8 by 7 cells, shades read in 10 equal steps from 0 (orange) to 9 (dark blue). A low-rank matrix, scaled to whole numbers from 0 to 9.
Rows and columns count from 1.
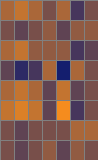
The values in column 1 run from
2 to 6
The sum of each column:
32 33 34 37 35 41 38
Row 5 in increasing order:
2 2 3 3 5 6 6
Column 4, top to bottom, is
5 4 4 3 6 6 5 4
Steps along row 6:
down up up down up down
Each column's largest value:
6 8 7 6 9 7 6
